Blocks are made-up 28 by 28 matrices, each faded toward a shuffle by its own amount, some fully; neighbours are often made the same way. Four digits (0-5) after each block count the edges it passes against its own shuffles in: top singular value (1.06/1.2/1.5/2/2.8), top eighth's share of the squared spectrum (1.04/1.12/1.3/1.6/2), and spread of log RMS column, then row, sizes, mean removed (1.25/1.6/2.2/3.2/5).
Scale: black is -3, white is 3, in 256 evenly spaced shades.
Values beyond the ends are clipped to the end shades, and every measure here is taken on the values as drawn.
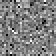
1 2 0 0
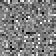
2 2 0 0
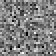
2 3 1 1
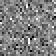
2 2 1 0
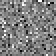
0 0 0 0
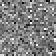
2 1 0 0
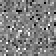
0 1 0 0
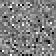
2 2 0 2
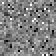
1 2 0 0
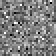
0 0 0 0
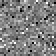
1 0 0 0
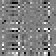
4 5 3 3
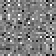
4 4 2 2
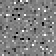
0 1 0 0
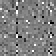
3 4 1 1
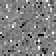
0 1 0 0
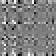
4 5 3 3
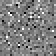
2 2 0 0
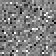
0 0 0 0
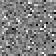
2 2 0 0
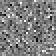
0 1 1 0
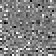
3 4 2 2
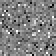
1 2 0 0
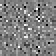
2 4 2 1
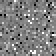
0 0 0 0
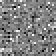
1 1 0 0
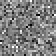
0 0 0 1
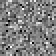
0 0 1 0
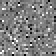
0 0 0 0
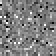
1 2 1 0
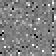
2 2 1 0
